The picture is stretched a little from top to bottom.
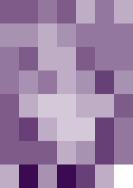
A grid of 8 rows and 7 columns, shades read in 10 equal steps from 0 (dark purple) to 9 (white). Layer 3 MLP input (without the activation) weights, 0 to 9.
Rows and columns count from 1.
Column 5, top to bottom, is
6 4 3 5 6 7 5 2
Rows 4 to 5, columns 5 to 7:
5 2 5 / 6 6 3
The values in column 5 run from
2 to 7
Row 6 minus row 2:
-2 -3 0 2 3 -2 0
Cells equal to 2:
5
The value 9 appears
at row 8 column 7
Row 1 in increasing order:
3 3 3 4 4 6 6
